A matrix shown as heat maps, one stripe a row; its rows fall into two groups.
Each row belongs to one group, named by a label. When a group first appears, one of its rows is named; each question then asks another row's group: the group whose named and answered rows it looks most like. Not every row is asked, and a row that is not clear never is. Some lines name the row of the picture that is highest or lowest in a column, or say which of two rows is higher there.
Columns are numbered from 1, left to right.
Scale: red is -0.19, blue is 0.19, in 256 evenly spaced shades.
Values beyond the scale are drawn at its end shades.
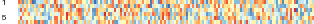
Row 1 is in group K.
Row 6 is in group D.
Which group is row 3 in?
K
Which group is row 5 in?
K
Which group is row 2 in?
D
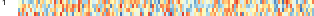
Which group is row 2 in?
K
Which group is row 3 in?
K
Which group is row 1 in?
K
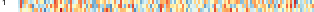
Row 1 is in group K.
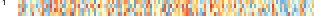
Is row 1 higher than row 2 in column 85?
Yes
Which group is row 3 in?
D
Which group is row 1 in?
D
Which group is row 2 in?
D
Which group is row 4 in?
D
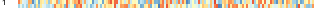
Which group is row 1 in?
K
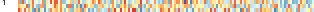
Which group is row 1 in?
D
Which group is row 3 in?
K
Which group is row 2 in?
D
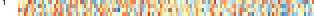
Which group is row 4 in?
D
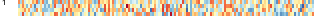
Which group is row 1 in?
D
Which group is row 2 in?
K
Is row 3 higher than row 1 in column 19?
Yes
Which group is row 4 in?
D
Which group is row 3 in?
K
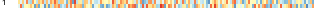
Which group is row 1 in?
D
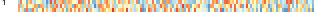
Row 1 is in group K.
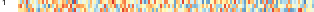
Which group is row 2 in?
K
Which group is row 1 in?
D
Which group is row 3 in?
D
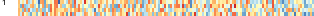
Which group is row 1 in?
D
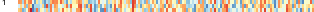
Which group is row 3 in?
K
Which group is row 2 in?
K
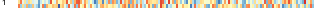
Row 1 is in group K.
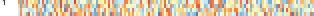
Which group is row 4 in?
K
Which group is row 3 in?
K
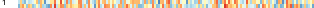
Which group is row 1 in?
K
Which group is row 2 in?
K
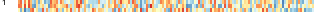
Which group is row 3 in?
D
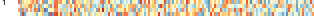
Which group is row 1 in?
D
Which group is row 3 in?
D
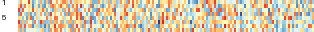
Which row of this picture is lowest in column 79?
5
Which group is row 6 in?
D
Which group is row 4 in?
K
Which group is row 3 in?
D
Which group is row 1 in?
K
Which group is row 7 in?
K
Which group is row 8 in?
D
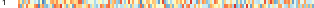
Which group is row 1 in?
K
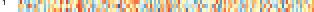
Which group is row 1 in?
K
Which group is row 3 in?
K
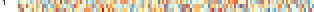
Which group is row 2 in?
D
